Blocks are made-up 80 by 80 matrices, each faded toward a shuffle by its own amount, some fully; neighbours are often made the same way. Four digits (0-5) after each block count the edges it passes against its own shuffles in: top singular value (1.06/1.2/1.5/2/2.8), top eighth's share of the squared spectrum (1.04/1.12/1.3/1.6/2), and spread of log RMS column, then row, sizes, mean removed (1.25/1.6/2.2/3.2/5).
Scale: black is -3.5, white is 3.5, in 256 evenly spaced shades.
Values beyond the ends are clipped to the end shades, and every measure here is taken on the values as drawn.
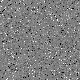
2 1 0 0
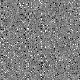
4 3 2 1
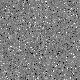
1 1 0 0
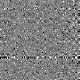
4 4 2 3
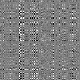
5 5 4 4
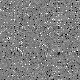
3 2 1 0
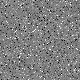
0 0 0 0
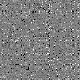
4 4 2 2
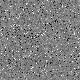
0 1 0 0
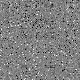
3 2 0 0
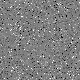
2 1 0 0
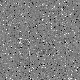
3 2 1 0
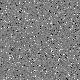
0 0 0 0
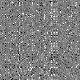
4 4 2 2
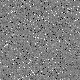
0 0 0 0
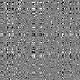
5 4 3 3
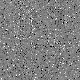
2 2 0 0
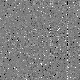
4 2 1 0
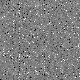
3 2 1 0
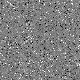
3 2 0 0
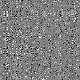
4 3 2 2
